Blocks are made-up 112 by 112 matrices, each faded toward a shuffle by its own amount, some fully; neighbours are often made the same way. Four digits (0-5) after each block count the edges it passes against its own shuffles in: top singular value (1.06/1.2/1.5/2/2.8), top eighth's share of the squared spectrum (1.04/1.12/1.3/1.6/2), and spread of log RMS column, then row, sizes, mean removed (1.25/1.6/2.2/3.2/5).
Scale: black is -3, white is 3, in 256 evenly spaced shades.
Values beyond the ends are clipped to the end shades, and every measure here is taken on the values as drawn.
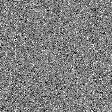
0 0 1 0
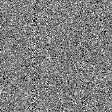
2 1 3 0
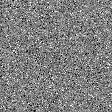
0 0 0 0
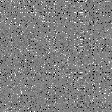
4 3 2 2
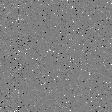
3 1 0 0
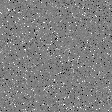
0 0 0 0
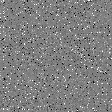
3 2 1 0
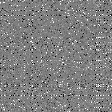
4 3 2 2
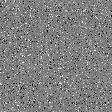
2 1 0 0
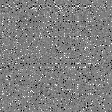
4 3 1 2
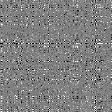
5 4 3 3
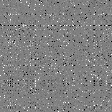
4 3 1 2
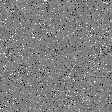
0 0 0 0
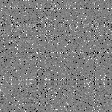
4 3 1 2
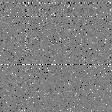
4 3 1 2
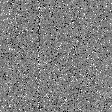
1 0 1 0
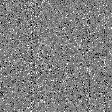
1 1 2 0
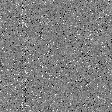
2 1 1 0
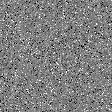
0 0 0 0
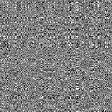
5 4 3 3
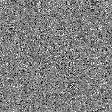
3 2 1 1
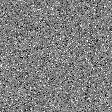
1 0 0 0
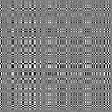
5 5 5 5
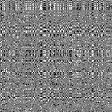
5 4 4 4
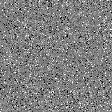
4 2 1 1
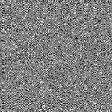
5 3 2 2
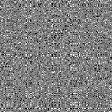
5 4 3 3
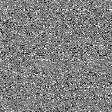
1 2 0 3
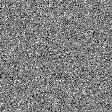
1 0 0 2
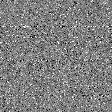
1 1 0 2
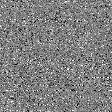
1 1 0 3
